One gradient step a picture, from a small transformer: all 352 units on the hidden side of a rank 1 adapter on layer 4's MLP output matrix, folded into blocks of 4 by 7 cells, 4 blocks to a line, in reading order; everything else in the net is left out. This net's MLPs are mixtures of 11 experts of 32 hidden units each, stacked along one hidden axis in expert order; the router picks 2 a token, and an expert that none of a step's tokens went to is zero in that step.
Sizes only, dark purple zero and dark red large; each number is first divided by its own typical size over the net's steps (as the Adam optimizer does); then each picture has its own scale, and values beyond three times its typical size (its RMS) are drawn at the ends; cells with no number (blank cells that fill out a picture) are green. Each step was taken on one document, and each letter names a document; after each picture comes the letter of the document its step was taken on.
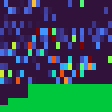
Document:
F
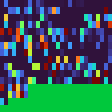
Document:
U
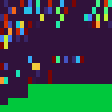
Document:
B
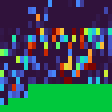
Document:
F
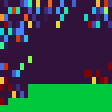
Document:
B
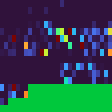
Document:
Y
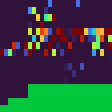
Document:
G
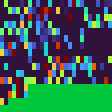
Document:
U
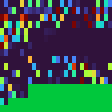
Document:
B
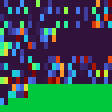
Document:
U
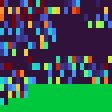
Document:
U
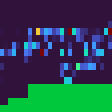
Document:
Y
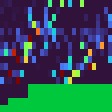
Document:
F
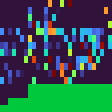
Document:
F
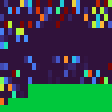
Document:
B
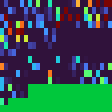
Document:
B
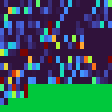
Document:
U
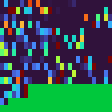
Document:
U
